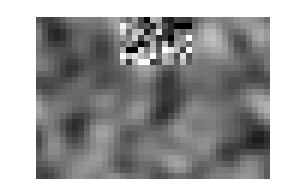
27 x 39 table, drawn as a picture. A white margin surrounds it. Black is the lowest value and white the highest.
The halves do not mirror each other. A few values lie far out on both sides of the bulk. Values change most from cell to cell in the top middle. The texture is blotchy. On average the colour sits 40% of the way up the scale. No overall slope runs across the table. In the top middle lies a patch that is rougher than the rest.
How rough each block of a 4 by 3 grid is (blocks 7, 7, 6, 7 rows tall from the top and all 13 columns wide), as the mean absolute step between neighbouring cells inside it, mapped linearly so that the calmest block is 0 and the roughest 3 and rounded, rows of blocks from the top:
030 / 010 / 000 / 000
